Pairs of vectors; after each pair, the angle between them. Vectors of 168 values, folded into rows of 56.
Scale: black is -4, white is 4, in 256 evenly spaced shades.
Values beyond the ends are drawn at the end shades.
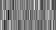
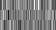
nearly parallel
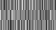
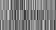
orthogonal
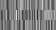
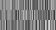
partly opposed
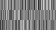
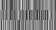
orthogonal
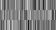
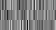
orthogonal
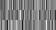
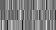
nearly parallel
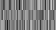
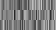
partly aligned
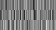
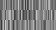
partly aligned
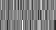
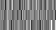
partly opposed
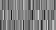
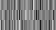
orthogonal
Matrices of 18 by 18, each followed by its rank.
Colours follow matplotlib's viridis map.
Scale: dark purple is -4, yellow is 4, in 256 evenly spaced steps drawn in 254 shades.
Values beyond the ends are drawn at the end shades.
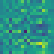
three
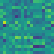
three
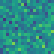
full rank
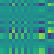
one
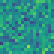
full rank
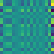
one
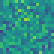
full rank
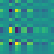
one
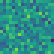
full rank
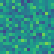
full rank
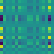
one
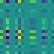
one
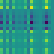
one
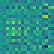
three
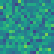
full rank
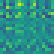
three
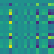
one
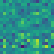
three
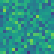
full rank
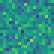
full rank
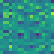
three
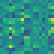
three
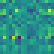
three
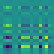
one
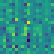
three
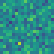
full rank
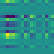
one
